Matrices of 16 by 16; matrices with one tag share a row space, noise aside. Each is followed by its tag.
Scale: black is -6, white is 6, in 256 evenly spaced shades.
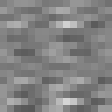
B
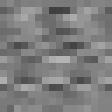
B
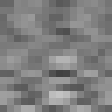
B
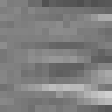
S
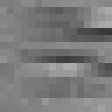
S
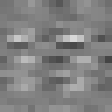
B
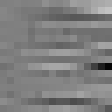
S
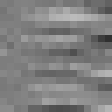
S
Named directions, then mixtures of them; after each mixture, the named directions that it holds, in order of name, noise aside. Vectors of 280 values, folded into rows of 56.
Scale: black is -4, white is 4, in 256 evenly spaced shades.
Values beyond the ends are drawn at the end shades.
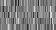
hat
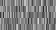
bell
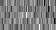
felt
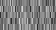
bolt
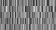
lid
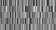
lid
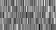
bell, felt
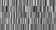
lid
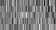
felt, lid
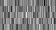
felt, hat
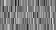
felt, hat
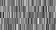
bell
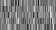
hat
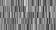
bell, hat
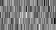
bolt, felt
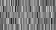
bolt, hat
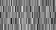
bolt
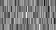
felt, hat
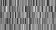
lid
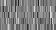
hat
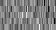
felt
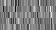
bolt, hat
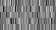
bolt, hat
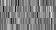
bolt, hat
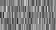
bell, lid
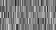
bell, hat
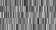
bell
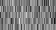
bolt, felt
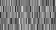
bolt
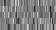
hat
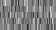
bell, hat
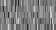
hat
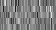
bolt, hat
